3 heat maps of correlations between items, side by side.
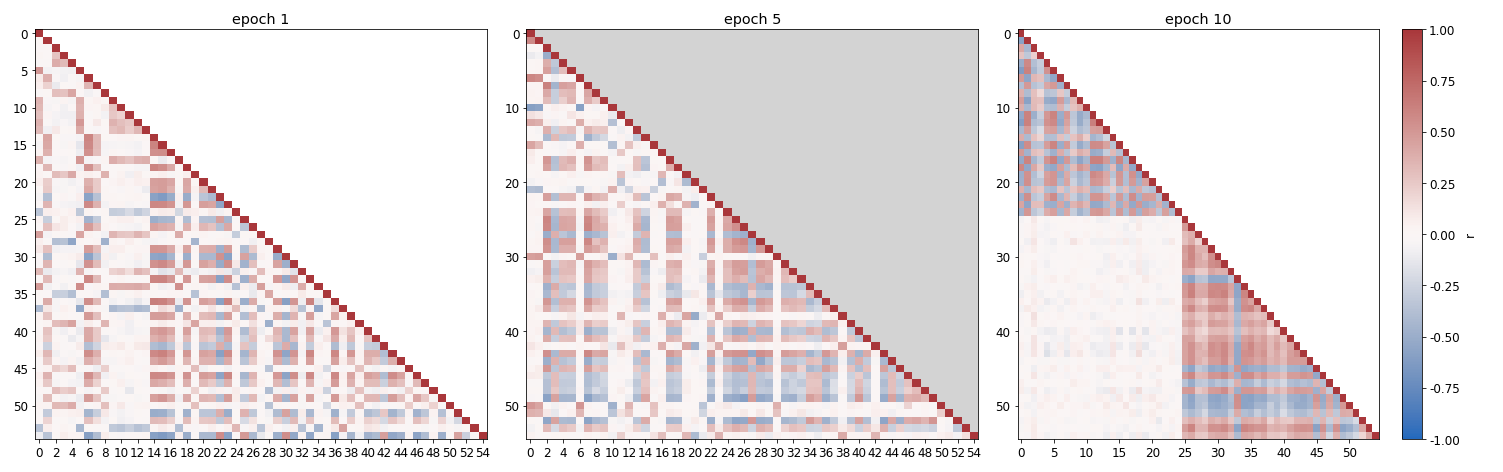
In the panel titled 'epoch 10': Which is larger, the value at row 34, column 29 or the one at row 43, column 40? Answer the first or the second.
the first
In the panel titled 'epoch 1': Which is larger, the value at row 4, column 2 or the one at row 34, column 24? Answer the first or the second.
the first
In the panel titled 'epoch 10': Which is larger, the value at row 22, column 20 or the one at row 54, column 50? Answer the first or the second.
the first
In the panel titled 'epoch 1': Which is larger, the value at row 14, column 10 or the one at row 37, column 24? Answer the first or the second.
the second
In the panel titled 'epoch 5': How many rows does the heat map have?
55
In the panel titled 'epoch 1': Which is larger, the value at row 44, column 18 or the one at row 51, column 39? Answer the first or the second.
the first
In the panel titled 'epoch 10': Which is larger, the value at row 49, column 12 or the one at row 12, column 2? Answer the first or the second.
the first
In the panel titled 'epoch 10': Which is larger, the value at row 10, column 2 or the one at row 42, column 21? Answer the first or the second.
the first
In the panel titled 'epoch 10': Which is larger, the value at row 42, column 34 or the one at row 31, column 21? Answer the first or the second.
the first
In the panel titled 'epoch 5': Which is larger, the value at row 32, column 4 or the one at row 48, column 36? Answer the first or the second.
the first
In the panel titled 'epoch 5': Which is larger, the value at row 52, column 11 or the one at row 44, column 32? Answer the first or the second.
the first
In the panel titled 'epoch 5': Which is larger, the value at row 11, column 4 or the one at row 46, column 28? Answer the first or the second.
the first
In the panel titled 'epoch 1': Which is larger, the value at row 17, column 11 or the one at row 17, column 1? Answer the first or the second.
the first
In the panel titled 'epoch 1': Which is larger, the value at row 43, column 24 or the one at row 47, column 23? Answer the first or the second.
the second
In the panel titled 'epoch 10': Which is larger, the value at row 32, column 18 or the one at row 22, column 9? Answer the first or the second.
the first
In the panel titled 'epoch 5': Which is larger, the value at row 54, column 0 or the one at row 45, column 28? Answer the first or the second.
the second
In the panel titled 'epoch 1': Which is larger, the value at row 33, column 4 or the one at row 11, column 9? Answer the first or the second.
the second
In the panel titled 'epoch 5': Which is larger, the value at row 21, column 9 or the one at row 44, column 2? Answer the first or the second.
the first
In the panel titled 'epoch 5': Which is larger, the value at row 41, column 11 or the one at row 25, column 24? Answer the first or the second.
the second
